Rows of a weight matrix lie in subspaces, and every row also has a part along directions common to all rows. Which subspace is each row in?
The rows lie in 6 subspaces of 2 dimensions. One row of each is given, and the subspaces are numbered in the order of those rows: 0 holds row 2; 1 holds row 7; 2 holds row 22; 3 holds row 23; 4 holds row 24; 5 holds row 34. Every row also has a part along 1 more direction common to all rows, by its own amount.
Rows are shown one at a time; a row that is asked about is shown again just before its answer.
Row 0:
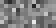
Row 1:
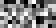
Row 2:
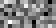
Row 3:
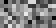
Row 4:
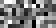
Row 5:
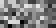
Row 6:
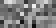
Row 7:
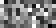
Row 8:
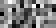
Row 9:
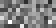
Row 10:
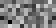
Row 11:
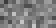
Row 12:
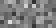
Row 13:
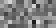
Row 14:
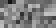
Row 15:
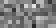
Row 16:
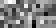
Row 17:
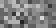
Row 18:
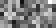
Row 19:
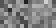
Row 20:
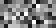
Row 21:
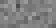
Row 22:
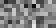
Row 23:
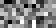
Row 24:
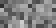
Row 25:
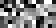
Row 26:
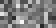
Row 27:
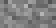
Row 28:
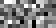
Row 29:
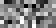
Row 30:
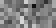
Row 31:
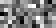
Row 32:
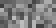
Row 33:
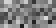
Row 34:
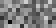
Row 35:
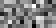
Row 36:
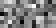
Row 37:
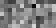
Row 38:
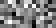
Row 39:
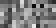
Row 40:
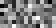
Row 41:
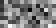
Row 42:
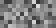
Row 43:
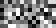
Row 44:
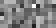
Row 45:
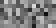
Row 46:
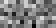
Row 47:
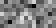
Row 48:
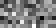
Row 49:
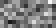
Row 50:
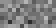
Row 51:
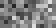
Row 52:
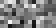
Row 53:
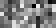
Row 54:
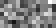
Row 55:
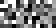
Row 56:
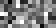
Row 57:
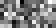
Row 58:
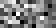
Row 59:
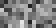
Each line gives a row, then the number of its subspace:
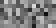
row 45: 1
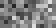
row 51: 4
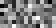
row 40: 2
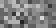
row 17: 1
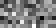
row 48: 5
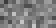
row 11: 5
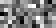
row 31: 2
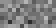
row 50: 5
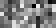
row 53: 0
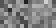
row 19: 3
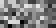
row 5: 1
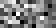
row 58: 1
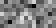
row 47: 3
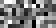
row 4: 0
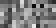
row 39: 0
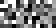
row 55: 2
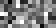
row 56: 2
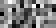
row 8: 0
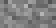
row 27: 4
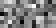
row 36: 2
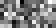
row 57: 0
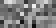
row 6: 3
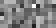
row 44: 0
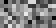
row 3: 4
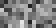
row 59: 4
